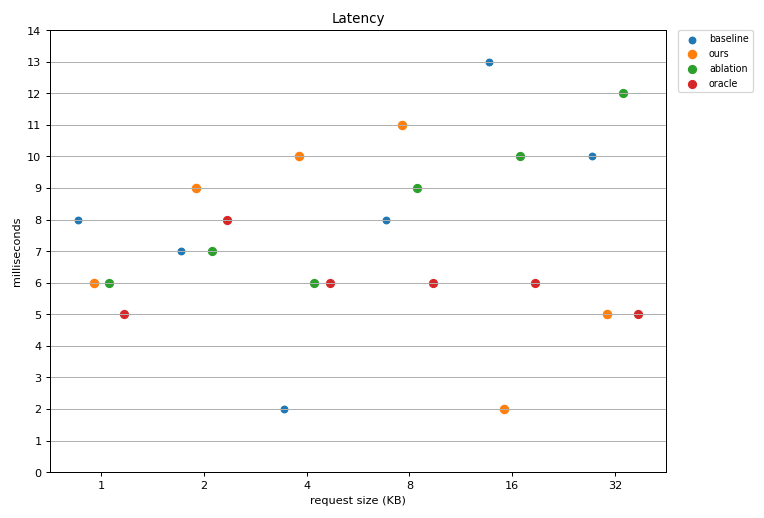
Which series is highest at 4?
ours
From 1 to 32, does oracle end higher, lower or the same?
the same
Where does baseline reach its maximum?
16
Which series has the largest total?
ablation
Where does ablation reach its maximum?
32
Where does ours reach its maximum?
8
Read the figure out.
Title: Latency
x-axis: request size (KB), ticks 1 2 4 8 16 32
y-axis: milliseconds, ticks 0 1 2 3 4 5 6 7 8 9 10 11 12 13 14
Legend: baseline, ours, ablation, oracle
Values:
baseline: 8 7 2 8 13 10
ours: 6 9 10 11 2 5
ablation: 6 7 6 9 10 12
oracle: 5 8 6 6 6 5
